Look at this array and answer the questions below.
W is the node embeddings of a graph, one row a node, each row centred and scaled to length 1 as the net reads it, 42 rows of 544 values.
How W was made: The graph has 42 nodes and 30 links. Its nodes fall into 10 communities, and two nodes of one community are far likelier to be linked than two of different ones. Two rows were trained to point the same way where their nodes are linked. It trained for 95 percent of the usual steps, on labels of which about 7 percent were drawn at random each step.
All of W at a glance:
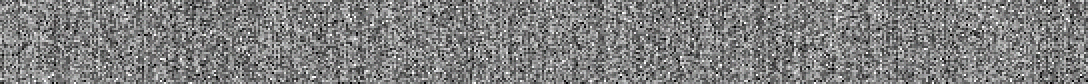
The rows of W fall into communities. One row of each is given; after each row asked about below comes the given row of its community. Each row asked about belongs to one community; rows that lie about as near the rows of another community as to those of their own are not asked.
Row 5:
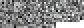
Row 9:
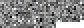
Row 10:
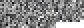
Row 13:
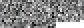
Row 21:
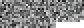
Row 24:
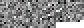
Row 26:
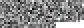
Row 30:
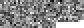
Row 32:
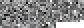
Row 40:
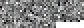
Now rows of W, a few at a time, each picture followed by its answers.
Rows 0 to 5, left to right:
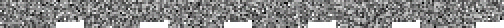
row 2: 40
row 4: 24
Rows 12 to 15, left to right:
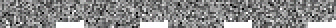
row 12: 30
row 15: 21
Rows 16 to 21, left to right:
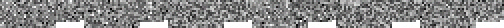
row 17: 26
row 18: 32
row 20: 32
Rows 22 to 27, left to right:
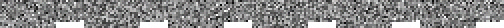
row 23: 13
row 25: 9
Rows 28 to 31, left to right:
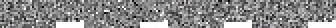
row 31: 10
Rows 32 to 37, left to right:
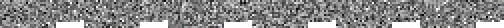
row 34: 5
